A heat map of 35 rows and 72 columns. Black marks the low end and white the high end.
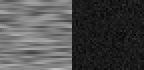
The table splits into one row of 2 panels. Panel 1,1: middling, streaked across. Panel 1,2: very low, fine-grained, faint in contrast.
